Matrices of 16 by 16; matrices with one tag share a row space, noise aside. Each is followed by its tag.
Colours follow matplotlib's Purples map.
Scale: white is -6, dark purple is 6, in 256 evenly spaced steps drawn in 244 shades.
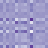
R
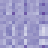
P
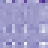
P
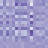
R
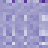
P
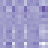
P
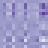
P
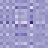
R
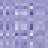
R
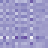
R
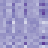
P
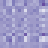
P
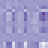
P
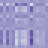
R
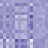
R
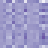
P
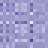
R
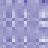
P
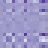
P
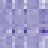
P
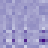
P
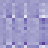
P
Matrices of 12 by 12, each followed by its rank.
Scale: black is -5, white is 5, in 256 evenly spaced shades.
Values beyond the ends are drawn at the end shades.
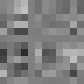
two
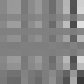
one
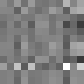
two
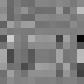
two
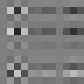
one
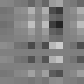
one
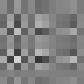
one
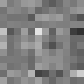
two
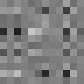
two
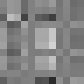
two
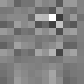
two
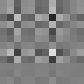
one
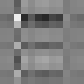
one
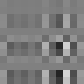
one
